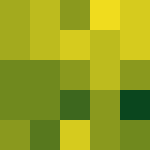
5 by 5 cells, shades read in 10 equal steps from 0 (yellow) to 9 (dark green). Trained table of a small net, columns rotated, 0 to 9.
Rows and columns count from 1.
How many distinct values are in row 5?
4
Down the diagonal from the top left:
3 2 4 4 5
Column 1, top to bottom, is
3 3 5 5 4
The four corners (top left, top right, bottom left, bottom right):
3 1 4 5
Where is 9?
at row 4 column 5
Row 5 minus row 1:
1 4 -3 4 4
